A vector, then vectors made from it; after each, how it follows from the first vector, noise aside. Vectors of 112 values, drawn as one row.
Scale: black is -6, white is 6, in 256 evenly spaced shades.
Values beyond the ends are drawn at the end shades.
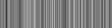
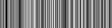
scaled up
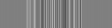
partly zeroed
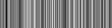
scaled up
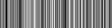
scaled up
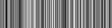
scaled up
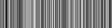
scaled up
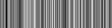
scaled up
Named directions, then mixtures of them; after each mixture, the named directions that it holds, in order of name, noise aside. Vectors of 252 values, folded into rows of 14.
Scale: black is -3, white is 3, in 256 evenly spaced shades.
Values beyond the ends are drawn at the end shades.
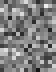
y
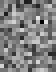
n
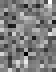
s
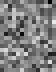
n, s, y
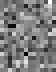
s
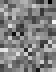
s, y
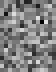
n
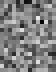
n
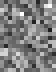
n, s, y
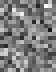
n, s, y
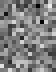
n, s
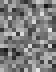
y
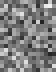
n, s, y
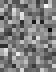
n, s, y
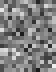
y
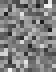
n, s, y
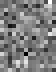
s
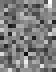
s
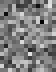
n, s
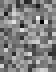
n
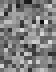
n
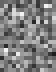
n, y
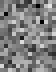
n, s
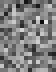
n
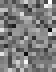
s, y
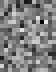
n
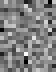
n, s, y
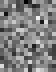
n, y
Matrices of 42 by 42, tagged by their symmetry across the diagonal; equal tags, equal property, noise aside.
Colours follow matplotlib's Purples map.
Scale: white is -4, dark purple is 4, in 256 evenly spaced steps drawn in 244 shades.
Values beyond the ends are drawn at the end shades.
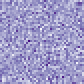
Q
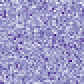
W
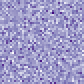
Q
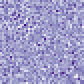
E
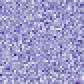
Q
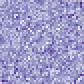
E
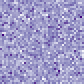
W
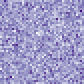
W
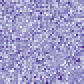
E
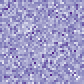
E
